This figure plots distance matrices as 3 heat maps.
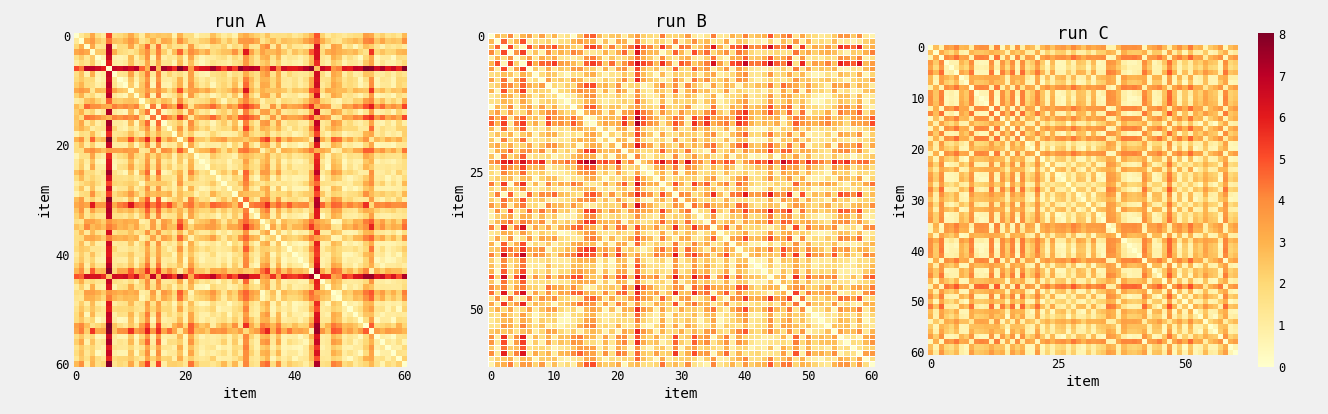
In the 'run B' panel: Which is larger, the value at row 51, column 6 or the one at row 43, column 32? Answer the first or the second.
the second
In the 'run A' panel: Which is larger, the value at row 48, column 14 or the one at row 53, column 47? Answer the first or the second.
the second
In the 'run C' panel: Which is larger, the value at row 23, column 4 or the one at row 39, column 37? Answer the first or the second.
the second
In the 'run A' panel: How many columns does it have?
61
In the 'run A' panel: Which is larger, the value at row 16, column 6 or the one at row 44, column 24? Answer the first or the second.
the first
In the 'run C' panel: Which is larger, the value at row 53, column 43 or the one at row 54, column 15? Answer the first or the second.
the second
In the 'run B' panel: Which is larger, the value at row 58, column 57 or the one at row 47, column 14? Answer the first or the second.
the second
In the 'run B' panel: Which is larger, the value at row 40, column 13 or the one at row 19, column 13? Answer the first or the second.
the first
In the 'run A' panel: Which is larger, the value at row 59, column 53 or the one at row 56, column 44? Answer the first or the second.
the second
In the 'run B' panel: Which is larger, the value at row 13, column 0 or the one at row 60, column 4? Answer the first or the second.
the second
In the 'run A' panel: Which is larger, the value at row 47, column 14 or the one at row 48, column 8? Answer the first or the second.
the first
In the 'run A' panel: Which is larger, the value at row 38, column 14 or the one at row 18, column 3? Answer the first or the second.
the second
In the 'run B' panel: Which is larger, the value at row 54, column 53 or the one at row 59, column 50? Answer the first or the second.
the first
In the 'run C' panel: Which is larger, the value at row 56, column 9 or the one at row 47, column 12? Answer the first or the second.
the first
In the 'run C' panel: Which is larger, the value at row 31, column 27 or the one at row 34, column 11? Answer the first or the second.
the first
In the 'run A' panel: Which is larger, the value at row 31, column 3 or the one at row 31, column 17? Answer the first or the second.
the first
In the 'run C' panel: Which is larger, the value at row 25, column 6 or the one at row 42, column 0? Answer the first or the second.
the first
